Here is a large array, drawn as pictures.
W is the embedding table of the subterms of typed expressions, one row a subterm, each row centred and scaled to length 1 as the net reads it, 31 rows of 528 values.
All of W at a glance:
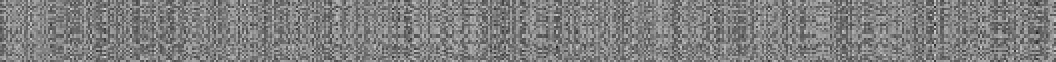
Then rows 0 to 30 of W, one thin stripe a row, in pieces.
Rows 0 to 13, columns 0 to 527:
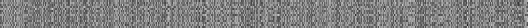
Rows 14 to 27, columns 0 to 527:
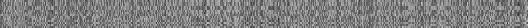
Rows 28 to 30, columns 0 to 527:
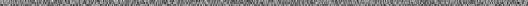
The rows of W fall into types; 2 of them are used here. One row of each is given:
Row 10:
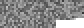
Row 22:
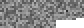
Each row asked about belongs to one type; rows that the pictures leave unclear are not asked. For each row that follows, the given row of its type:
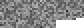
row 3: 22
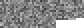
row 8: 10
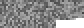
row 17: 10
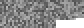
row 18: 10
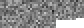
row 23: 22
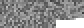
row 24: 10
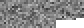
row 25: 22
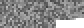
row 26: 10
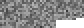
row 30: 22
